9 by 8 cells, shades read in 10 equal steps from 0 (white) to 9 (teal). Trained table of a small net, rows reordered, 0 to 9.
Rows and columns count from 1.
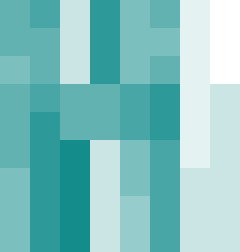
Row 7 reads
5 8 9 2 5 7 2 2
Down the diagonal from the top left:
6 6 2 6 7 7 2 2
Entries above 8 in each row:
0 0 0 0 0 1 1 1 1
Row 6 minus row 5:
0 0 3 -4 -2 -1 0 0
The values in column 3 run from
2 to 9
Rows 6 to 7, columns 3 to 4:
9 2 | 9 2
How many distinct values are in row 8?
6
